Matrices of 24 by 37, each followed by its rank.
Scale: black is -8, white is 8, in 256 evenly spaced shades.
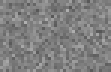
full rank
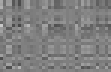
two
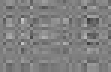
two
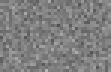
full rank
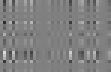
one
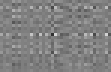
two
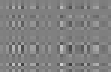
one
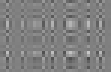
one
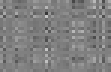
two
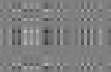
one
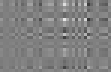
one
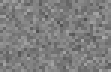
full rank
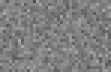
full rank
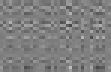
two
